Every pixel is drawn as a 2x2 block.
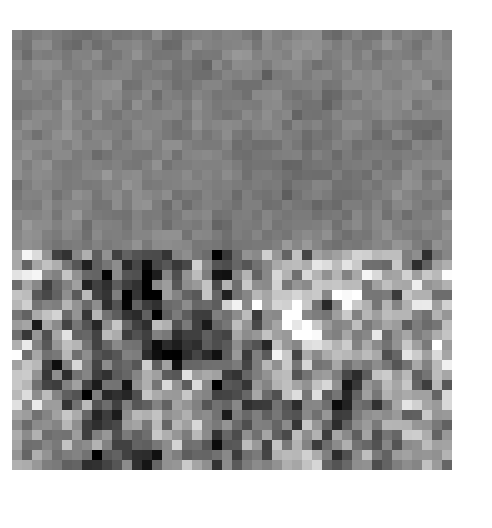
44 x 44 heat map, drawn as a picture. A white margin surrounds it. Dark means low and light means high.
Mirror symmetry: none. Seam: horizontal, 50% of the way down, the top part calmer. Average level on the scale: 50%. Stripes: none.
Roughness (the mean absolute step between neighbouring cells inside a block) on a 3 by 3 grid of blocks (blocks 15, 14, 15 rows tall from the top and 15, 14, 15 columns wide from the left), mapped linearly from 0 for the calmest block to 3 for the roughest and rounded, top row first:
0 0 0
2 2 2
3 3 3
